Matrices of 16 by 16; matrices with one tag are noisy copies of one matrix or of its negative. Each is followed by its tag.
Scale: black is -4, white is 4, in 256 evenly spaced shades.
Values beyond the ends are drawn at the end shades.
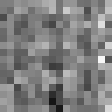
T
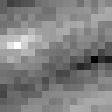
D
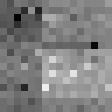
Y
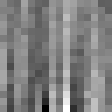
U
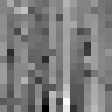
U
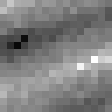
D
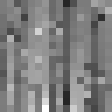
U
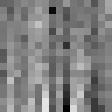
U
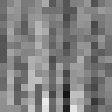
U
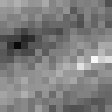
D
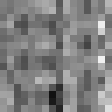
T
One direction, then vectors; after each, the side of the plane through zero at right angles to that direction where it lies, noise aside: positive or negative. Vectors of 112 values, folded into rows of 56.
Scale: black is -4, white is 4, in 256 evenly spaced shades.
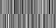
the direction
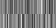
positive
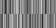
negative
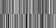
negative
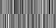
positive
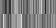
negative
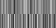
positive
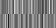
negative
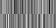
positive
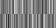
negative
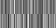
negative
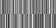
negative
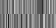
negative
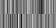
negative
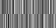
negative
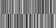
negative
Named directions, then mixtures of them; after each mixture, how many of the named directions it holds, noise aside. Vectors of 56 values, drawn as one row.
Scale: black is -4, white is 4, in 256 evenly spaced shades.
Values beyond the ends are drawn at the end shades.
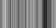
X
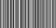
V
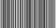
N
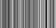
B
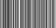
three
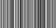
three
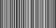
one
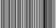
three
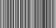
three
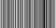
two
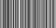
three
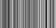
one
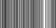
three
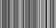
one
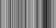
one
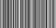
three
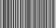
three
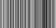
three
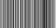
three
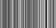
one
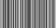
three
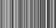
one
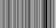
three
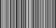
two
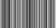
three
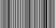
three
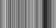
one
